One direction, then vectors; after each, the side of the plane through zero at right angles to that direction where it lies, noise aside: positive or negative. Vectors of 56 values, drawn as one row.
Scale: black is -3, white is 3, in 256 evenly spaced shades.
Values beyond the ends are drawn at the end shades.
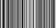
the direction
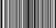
negative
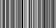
positive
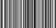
negative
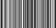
negative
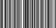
negative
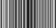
negative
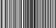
negative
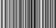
negative
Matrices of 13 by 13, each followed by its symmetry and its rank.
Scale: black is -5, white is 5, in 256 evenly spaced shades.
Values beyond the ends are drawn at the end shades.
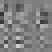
neither, rank two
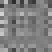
antisymmetric, rank two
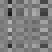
neither, rank one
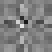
antisymmetric, rank two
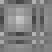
symmetric, rank one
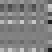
neither, rank one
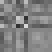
symmetric, rank two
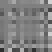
antisymmetric, rank two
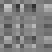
neither, rank one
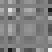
symmetric, rank one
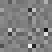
antisymmetric, rank two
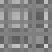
symmetric, rank one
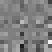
neither, rank two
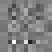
neither, rank two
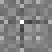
symmetric, rank two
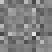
symmetric, rank two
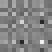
symmetric, rank two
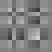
symmetric, rank one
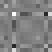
symmetric, rank two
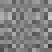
neither, rank two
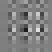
neither, rank one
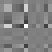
symmetric, rank one
